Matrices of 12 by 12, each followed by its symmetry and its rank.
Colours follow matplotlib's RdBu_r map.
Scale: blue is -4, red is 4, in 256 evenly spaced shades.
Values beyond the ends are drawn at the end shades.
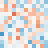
neither, full rank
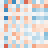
neither, rank two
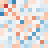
symmetric, full rank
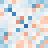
symmetric, full rank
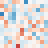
neither, full rank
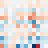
neither, rank two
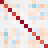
symmetric, full rank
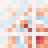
symmetric, rank two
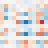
neither, rank two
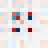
symmetric, rank two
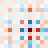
symmetric, rank two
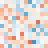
neither, full rank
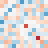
symmetric, full rank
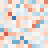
neither, full rank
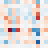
neither, rank two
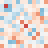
symmetric, full rank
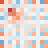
symmetric, rank two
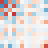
symmetric, rank two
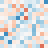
neither, full rank
